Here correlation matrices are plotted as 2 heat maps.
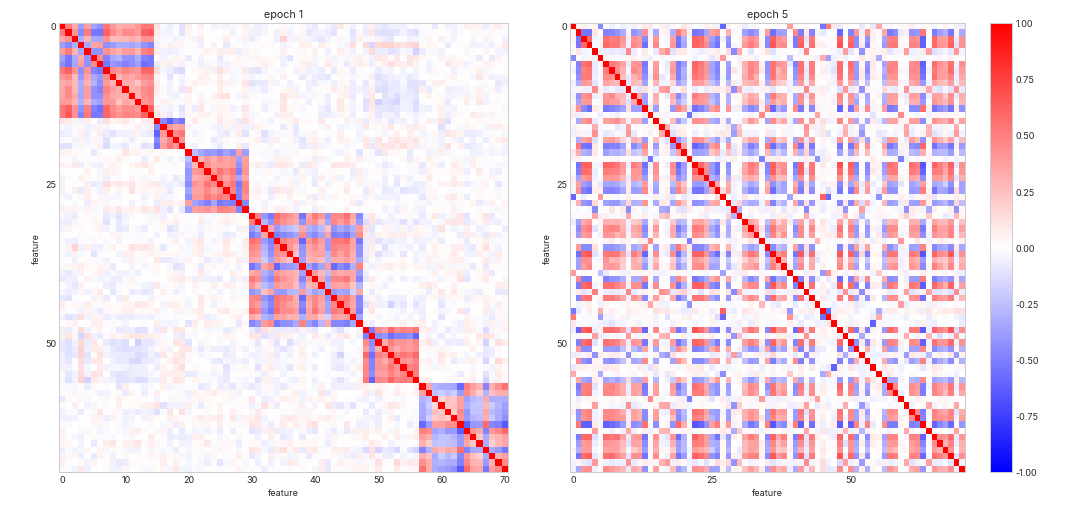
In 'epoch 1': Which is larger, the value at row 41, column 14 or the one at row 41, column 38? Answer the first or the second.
the first
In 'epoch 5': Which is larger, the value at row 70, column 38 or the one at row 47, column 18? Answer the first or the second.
the first
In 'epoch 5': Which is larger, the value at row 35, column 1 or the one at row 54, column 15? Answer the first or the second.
the first
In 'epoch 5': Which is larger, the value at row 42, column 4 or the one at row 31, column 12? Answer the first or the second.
the first
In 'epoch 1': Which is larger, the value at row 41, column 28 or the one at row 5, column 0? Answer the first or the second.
the first
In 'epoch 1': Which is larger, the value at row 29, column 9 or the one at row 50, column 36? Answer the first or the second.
the first
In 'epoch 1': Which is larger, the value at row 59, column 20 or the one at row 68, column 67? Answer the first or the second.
the first
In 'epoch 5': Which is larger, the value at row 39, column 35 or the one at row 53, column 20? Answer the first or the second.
the second
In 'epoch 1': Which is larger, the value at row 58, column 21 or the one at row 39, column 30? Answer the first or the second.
the second
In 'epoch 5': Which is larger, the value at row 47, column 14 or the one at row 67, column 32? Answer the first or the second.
the second
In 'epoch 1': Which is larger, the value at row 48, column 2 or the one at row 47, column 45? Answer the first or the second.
the first
